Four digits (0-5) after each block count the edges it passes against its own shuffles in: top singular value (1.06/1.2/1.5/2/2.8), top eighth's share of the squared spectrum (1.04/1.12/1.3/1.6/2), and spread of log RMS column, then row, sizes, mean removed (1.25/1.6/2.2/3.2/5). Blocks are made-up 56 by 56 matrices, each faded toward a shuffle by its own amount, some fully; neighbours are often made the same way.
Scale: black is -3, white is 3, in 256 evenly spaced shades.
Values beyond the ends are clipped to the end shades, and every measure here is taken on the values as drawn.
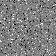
1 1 0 0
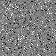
1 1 0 0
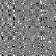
4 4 2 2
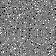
2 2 0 0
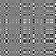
5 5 4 4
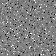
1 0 0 0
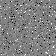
0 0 0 0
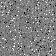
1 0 0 0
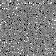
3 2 0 1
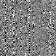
2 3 3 0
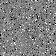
0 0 1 0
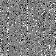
2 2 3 0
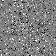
0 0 0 0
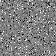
0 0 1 0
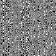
2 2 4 0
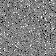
1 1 1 0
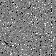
2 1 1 0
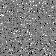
1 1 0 0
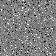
1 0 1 0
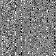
2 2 3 0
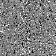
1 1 2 0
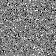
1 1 0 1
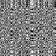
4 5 3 3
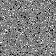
2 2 0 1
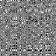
4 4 2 2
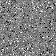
0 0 0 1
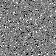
0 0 0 0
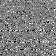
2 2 0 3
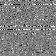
3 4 0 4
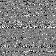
2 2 0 3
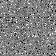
1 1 0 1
